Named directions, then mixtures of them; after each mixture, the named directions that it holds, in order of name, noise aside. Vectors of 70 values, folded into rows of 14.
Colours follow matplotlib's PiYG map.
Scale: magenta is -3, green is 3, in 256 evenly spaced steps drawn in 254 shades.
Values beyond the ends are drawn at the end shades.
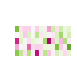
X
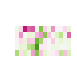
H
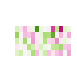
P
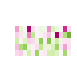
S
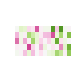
P, X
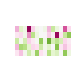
S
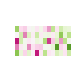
X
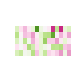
P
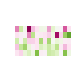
S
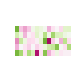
P, X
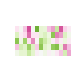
P, S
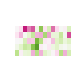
H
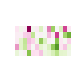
S, X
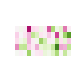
S, X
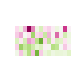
H, S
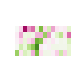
H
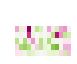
P, S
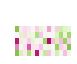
X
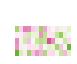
H, X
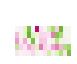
P, S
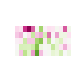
H, S
